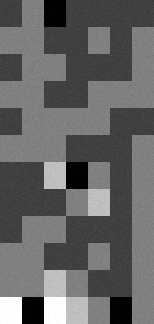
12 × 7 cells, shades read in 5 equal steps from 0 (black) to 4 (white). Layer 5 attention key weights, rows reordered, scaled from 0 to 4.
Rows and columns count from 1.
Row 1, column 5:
1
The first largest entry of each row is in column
2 1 2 1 2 1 3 5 2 1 3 1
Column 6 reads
1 1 1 2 1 1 1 1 1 1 1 0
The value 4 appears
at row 12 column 1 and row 12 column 3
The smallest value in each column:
1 0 0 0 1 0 1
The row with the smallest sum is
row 1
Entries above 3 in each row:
0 0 0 0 0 0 0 0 0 0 0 2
